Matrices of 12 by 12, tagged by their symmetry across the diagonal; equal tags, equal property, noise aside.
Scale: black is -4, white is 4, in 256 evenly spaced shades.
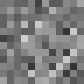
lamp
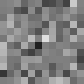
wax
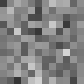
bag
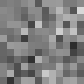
wax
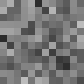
lamp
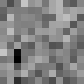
bag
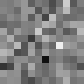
wax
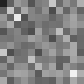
lamp
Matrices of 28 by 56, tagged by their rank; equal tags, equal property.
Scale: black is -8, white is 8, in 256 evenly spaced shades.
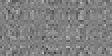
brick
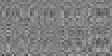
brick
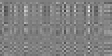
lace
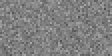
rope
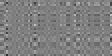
lace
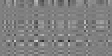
lace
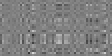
lace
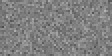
rope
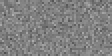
rope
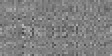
brick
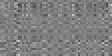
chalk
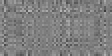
chalk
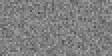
rope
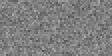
rope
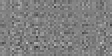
brick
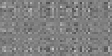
chalk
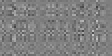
chalk
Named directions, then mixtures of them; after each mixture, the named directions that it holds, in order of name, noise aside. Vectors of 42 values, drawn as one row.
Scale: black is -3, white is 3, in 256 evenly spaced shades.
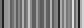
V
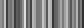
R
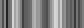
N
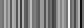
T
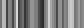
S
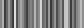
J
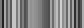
N, T, V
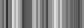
N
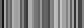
N, T, V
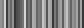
R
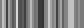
S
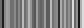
V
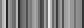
R, S
